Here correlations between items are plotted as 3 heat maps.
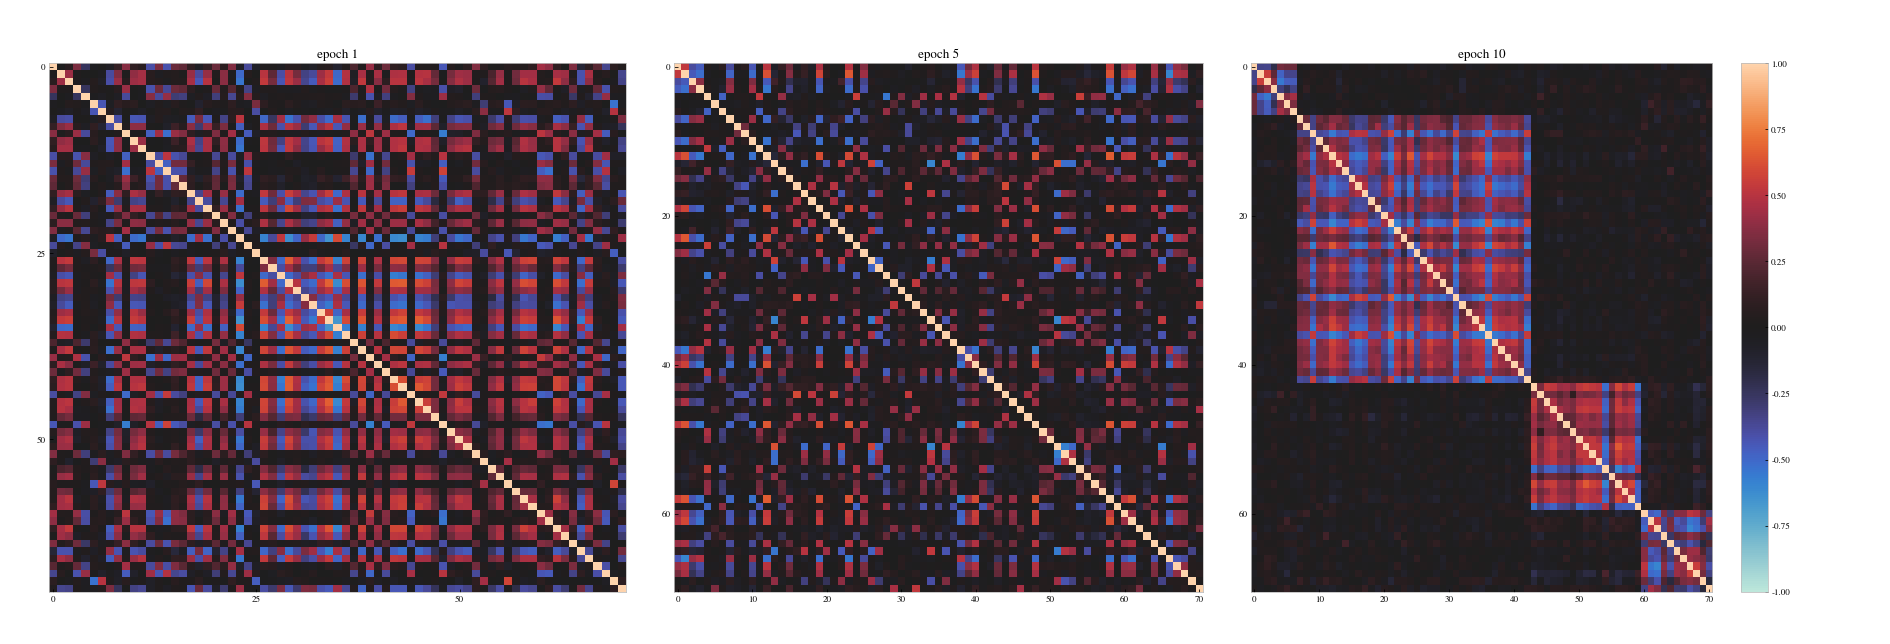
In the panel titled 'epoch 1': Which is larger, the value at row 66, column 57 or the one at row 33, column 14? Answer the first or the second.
the first
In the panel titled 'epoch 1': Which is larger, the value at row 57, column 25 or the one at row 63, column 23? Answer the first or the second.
the first
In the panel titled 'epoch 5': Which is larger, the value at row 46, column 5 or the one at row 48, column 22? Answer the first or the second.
the first
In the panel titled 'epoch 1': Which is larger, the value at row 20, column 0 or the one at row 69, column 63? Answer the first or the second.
the first
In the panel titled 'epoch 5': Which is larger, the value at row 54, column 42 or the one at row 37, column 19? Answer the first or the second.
the second
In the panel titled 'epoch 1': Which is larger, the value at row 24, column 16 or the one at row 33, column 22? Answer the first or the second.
the second
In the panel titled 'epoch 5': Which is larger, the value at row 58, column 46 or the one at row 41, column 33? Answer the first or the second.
the second
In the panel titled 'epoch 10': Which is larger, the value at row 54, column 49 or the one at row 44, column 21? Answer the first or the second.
the second
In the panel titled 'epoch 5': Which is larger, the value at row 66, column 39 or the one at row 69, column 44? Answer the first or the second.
the second
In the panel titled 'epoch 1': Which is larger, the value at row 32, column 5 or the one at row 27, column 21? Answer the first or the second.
the second
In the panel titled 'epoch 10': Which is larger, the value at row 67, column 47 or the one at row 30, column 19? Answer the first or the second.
the second
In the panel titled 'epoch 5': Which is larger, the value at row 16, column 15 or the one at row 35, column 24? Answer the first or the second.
the second
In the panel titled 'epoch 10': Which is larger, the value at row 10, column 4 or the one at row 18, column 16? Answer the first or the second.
the first
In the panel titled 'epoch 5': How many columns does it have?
71
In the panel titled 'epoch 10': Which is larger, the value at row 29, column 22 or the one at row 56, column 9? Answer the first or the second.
the first
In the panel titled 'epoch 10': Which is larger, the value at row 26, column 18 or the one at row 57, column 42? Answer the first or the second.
the first
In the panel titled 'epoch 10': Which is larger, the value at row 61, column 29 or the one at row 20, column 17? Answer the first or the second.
the second
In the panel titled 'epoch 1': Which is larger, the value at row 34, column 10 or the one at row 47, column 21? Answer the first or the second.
the first
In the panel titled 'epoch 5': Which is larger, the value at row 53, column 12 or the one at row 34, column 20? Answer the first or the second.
the second
